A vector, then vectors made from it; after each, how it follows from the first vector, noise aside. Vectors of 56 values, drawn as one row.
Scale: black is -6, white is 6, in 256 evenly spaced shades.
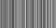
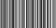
scaled up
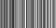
scaled up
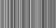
reversed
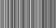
reversed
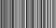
scaled up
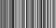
scaled up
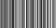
scaled up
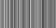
reversed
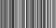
scaled up
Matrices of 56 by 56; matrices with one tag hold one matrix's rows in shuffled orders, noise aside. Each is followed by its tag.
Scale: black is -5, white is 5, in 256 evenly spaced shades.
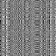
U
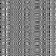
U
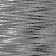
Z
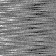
Z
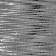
Z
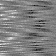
Z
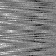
Z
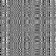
U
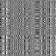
U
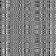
U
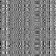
U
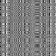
U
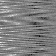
Z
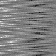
Z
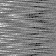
Z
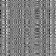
U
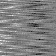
Z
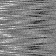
Z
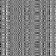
U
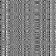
U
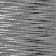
Z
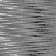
Z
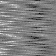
Z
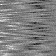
Z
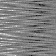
Z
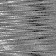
Z
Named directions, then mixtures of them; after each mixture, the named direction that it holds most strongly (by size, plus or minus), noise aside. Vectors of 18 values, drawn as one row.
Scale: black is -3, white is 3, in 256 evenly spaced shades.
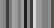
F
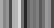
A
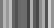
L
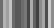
L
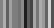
F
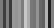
L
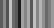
A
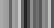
A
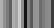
A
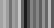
A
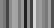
F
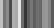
A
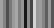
F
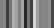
F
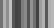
L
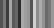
A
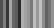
A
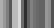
A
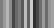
F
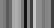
F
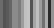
L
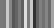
F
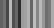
A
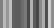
L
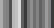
A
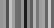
F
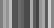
L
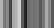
A
